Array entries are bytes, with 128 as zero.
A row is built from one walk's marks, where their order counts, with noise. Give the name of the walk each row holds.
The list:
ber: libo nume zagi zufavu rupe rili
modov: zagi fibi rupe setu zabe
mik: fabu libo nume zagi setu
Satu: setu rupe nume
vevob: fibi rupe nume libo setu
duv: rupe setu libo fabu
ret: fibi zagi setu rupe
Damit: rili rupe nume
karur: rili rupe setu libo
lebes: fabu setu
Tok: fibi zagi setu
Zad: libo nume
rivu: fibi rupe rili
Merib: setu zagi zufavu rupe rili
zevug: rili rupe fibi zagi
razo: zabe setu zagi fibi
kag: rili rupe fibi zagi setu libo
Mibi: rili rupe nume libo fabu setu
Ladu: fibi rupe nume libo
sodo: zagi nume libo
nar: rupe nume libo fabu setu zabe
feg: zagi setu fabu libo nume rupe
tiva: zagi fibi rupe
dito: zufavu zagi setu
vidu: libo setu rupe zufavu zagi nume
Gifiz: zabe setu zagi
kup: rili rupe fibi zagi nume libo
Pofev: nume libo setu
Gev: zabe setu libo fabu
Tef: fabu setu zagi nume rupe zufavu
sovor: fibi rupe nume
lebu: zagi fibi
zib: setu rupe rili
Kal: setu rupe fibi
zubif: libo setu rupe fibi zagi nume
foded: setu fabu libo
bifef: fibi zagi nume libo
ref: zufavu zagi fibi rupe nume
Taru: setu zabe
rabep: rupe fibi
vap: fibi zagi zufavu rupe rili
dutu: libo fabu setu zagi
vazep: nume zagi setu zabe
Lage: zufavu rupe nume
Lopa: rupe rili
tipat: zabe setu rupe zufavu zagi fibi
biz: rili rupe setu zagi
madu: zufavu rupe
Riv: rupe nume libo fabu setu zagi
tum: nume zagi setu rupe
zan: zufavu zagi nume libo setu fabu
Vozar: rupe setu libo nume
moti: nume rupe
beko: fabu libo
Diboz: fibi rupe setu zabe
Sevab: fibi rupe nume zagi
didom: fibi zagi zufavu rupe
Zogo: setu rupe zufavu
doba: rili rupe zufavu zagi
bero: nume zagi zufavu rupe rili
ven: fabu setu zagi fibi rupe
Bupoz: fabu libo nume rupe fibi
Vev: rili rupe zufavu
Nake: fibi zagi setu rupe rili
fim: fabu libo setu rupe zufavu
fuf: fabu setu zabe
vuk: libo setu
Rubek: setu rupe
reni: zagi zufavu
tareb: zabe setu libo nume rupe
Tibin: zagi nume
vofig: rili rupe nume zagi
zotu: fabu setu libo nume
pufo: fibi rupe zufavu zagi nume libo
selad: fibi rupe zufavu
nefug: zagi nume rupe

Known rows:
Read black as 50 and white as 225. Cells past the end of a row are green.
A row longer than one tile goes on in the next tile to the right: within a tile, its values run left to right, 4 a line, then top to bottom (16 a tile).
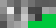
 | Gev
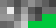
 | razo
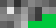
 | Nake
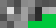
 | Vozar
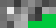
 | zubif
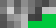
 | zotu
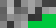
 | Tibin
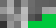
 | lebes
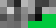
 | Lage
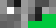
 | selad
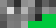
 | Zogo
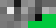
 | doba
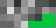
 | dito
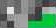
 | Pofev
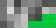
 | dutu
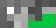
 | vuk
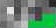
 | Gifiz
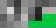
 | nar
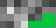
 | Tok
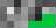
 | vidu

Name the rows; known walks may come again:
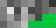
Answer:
Taru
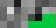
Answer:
bero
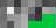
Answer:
zubif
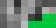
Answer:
Tef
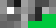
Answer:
selad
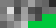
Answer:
Gifiz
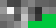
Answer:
Diboz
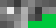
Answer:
Kal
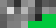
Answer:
Zogo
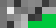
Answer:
bifef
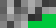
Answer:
Tibin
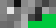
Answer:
didom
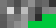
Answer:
Rubek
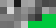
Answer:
reni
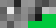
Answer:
ber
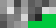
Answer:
beko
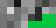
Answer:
ref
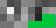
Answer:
tareb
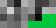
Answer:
Lage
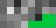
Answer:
Merib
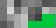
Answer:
dutu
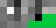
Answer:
Vev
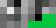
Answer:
madu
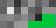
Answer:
biz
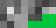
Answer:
Pofev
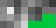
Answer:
razo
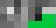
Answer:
Mibi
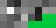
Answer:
rabep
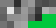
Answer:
vidu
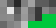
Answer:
tipat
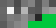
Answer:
zib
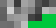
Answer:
zan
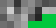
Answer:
Riv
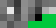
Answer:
Damit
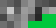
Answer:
Satu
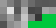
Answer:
Gev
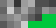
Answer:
dito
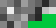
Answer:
Zad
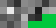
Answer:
sovor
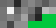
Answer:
kup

